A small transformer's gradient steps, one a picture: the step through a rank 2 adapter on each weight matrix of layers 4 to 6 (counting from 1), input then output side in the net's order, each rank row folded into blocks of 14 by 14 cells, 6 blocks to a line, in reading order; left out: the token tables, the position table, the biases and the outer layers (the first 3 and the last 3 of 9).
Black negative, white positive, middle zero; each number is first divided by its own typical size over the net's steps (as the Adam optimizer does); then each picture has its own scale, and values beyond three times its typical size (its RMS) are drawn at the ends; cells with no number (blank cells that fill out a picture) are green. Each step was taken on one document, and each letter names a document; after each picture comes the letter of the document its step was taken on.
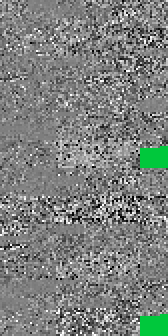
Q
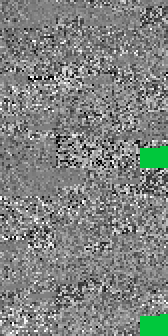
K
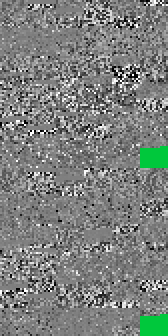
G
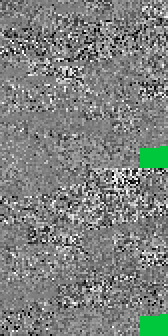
K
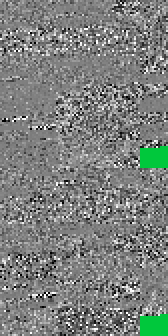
Q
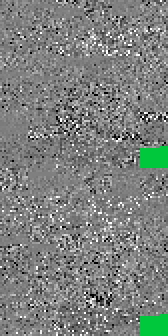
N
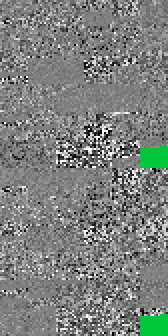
G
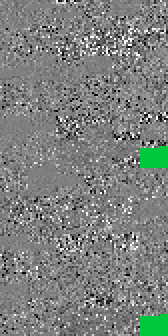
N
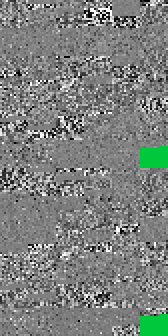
G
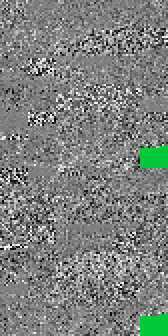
Q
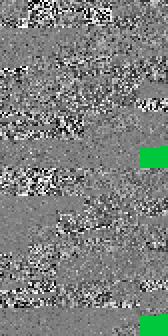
G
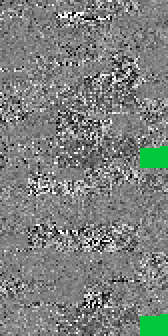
G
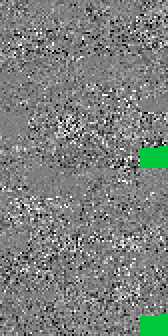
N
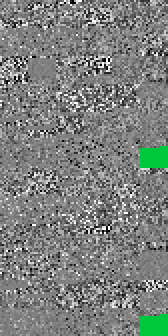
G
